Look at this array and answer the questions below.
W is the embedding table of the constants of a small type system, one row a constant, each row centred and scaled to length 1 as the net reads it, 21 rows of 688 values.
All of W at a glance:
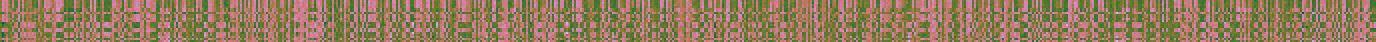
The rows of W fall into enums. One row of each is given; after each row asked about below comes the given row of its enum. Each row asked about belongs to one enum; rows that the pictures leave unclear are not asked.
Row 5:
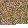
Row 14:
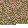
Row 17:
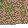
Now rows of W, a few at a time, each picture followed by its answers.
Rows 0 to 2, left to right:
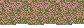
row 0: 14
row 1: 14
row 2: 14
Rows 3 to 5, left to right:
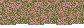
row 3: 14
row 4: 5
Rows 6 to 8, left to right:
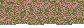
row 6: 17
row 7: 14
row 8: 14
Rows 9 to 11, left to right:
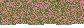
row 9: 5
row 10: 14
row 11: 17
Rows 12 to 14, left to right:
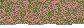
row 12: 17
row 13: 17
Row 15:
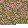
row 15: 14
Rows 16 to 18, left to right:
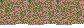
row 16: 17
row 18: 17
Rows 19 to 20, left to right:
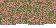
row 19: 5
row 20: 17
